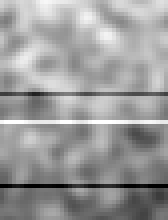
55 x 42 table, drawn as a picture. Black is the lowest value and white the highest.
Slope: up to the top. Odd lines: rows 24, 31 and 47. Ninth with the lowest average: bottom right.
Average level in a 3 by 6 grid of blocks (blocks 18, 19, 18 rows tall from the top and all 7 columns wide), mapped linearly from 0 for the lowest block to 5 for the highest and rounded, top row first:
454545
334433
111100
